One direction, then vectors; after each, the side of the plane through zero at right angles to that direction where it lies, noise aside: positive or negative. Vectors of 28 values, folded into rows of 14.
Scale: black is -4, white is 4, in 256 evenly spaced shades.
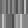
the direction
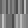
positive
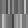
positive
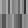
negative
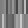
positive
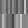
positive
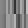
negative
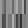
negative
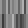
negative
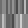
positive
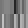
positive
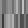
negative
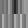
positive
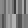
negative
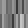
positive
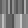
positive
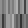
negative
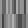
negative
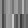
negative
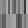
negative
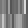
positive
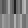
positive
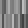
negative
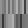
negative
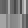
positive
